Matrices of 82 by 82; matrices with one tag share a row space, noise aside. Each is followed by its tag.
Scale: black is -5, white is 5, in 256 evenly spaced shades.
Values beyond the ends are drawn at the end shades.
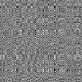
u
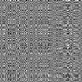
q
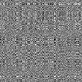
u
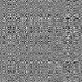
q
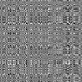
q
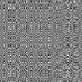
q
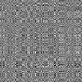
u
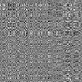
q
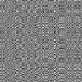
u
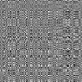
q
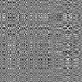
q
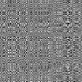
q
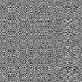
q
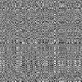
u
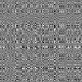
u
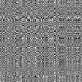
u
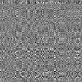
u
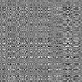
q
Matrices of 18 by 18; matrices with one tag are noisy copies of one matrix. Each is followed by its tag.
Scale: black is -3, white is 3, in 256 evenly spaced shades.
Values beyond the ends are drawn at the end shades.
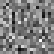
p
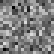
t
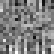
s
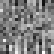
s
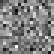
t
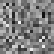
p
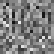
p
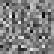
p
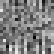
s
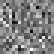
p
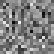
p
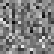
p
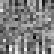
s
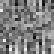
s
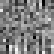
s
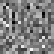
p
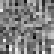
s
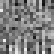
s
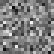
t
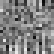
s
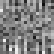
s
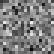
t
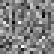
p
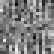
s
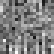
s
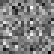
t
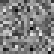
t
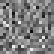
p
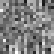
s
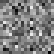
t
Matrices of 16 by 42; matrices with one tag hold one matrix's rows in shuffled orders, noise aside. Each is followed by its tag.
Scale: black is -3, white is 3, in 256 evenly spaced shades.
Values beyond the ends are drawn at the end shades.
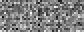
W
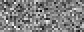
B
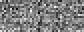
W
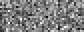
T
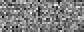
W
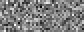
B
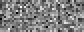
T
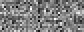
W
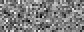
B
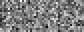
T
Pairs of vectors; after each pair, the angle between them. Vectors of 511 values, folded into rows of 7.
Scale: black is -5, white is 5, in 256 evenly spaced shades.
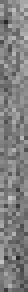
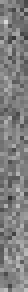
nearly opposite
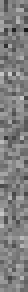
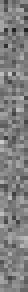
nearly parallel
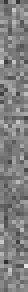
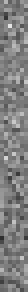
orthogonal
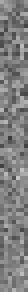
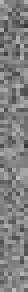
nearly parallel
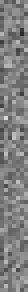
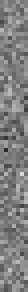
orthogonal
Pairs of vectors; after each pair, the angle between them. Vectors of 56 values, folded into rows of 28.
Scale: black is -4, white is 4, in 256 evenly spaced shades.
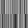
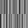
orthogonal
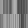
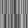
partly opposed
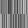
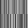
orthogonal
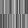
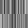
nearly opposite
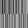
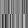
orthogonal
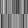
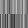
partly opposed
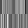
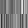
orthogonal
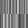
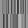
nearly opposite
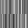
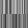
partly aligned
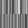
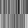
partly opposed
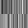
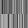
nearly parallel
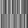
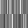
partly aligned
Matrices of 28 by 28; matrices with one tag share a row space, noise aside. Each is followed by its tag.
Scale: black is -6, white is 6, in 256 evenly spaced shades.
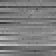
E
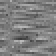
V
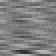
V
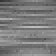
E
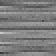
E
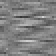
V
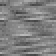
V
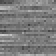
E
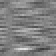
V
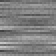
E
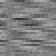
V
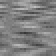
V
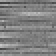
E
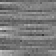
E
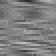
V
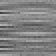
E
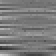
E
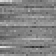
E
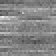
E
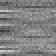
E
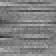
E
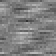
V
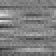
E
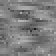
V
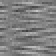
V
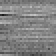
E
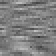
V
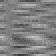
V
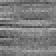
E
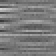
E
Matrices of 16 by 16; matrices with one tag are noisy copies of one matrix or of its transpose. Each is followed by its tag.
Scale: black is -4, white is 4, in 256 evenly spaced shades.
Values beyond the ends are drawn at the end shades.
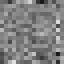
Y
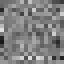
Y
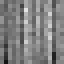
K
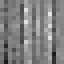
K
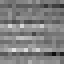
K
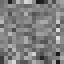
Y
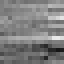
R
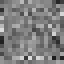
Y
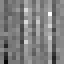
K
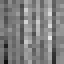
K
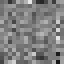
Y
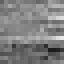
R
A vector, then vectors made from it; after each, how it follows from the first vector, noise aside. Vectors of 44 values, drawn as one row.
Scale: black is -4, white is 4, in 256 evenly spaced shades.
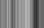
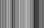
copied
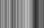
copied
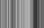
copied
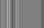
partly zeroed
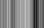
copied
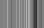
partly zeroed
